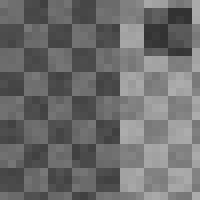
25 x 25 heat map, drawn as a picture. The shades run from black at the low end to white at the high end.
Seam: vertical, 60% of the way across, the right part higher. Odd patch: lower, in the top right. Roughest part: top right. Mirror symmetry: none.
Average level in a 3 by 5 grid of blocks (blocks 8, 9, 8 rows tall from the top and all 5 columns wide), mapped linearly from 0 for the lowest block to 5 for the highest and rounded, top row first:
00031
00055
00055
